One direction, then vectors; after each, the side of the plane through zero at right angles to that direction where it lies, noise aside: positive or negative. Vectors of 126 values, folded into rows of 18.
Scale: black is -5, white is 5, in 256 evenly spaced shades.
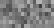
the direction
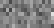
positive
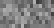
negative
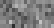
positive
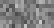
positive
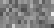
positive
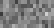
negative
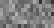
negative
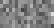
positive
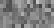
positive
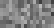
negative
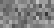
positive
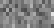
positive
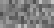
positive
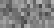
positive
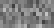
negative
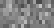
negative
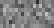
negative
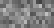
negative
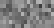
positive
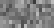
positive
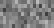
positive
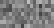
positive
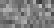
negative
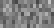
negative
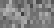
negative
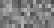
negative
